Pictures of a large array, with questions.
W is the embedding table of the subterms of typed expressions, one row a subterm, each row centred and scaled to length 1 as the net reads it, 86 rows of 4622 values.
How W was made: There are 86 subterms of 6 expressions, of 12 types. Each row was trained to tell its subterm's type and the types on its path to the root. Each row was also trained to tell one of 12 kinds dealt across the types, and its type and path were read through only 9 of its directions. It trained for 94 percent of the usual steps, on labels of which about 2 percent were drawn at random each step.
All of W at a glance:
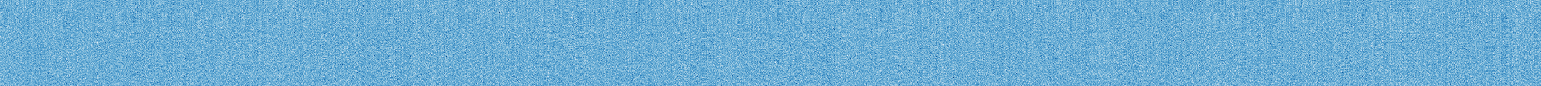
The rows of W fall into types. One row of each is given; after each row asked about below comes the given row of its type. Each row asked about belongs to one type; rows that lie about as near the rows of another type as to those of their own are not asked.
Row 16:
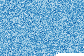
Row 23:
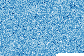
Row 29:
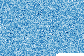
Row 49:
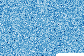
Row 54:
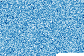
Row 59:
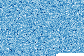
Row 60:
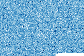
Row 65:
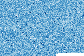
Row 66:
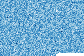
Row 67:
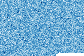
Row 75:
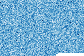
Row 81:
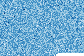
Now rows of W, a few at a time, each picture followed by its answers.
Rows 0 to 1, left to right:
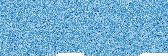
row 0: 65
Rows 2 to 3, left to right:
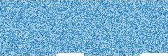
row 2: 65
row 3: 60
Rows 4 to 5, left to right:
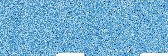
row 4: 81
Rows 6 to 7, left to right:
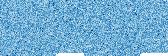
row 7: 54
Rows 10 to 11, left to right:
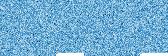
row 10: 66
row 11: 66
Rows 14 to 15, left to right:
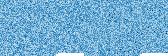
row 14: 29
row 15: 65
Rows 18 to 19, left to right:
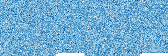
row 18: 60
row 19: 16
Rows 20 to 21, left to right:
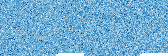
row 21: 65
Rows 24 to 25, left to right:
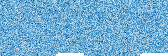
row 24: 67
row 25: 23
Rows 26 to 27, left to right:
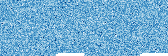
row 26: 75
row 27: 59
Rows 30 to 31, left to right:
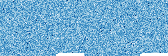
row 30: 59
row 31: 54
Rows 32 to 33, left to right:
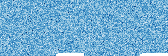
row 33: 60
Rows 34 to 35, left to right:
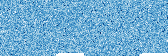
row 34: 29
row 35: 29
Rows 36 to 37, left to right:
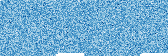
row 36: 29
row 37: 59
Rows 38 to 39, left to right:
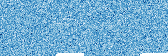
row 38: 49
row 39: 81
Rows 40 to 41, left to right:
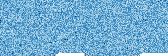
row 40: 29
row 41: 23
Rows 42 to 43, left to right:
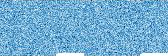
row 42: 81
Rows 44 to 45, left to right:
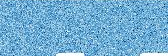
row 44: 66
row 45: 67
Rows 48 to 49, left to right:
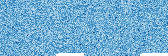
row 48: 23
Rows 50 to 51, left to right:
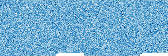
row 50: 29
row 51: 59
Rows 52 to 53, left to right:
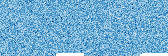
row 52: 81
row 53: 60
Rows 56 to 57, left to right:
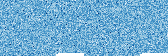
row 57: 75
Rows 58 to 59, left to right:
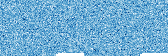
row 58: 16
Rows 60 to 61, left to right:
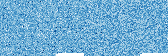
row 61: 75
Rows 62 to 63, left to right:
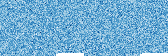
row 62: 81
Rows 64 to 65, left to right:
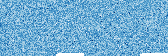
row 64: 49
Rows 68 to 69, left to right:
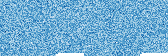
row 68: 59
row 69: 67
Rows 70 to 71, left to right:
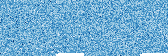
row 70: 23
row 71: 65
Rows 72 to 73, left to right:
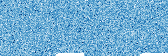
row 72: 67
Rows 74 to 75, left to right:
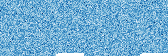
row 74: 60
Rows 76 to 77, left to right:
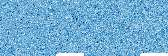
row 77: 66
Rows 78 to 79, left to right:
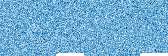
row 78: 54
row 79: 54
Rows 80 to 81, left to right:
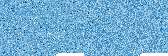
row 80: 67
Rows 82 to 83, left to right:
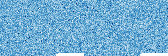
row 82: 23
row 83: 75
